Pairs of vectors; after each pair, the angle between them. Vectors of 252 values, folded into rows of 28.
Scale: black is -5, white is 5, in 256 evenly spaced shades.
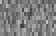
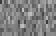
nearly opposite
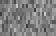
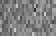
nearly parallel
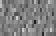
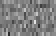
partly opposed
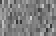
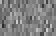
nearly opposite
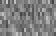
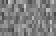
partly opposed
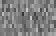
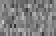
partly opposed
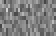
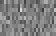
partly opposed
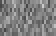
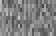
partly opposed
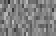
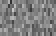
partly opposed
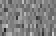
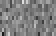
partly aligned
